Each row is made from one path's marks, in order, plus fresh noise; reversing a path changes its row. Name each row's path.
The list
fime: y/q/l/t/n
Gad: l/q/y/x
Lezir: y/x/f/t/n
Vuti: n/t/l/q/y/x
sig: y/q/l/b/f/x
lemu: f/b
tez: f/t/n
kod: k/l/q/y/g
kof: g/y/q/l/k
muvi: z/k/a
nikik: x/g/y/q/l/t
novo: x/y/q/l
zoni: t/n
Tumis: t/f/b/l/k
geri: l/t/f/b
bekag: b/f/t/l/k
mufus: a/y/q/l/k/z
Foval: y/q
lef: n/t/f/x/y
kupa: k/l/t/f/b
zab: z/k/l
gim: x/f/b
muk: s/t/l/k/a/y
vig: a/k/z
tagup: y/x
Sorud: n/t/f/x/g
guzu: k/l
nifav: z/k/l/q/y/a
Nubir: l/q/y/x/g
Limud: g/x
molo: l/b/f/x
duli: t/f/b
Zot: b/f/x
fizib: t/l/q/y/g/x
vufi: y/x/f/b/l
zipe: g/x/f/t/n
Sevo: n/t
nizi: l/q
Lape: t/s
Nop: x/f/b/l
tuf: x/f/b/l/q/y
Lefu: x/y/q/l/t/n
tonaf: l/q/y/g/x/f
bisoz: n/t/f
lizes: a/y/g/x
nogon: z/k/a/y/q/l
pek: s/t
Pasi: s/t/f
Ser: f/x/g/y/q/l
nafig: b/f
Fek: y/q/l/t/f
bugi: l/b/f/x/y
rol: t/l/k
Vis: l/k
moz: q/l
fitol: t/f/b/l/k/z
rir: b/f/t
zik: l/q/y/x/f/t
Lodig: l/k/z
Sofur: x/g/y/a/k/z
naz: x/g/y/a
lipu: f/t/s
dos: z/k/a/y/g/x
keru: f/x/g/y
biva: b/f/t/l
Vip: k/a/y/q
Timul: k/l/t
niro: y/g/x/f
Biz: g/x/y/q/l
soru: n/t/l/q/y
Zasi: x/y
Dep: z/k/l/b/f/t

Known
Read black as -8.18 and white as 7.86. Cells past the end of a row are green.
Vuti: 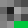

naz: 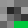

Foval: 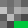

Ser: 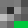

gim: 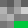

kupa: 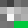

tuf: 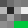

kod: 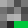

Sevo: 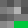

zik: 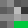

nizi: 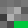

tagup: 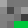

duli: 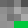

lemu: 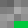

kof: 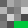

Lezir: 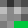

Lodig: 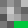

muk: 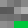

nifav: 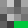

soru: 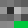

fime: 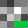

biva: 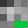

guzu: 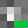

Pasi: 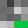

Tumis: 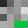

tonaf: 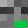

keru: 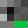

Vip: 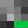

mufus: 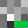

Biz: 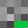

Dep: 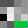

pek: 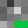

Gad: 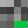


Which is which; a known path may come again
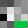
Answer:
Dep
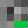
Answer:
Vuti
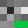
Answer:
tuf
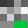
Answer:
Nop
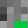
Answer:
nafig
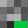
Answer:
kod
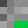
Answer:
rol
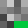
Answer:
nifav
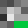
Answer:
Timul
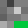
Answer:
pek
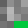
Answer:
Vis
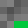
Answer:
bugi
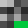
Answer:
Nubir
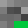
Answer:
Limud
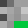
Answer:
fitol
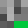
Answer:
muvi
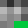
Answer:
Lezir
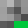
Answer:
Sofur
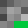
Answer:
rir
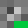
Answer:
nikik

